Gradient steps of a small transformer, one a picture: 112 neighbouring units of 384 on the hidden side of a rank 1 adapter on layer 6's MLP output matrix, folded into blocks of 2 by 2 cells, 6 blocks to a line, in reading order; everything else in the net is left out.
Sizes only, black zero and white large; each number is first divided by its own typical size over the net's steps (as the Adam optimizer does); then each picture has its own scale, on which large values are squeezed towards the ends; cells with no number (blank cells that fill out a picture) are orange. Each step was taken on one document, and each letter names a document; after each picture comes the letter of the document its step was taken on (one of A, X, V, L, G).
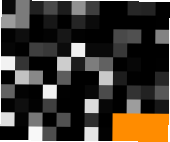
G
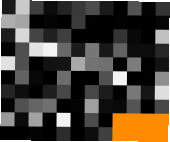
G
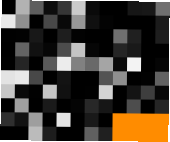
G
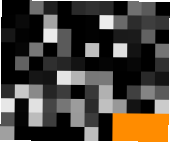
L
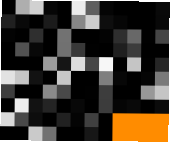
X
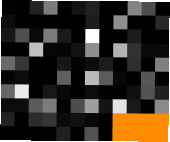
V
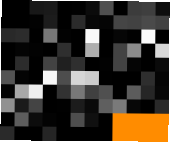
L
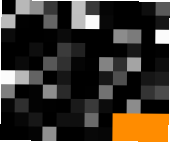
X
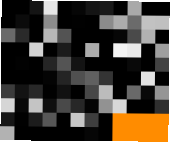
L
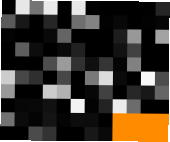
X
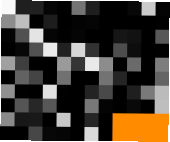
G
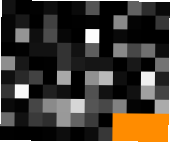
V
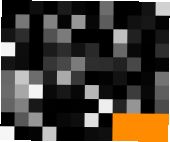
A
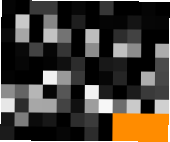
L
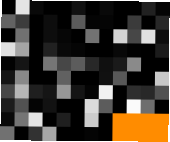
A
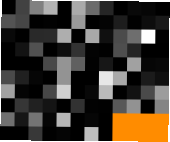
X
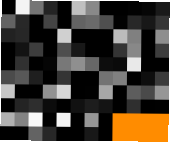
X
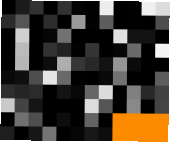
A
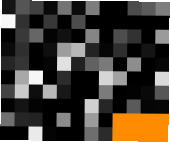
G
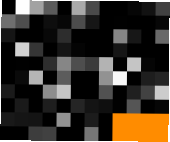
X
